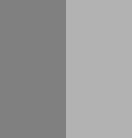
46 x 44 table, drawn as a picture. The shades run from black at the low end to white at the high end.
The table splits into one row of 2 panels. Panel 1,1: middling, flat. Panel 1,2: high, flat.
